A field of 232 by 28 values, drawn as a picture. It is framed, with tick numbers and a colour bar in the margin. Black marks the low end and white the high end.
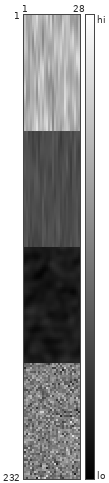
The table splits into 4 rows of 1 panel. Panel 1,1: high, streaked downward. Panel 2,1: low, streaked downward, faint in contrast. Panel 3,1: very low, blotchy, faint in contrast. Panel 4,1: middling, fine-grained, strong in contrast.
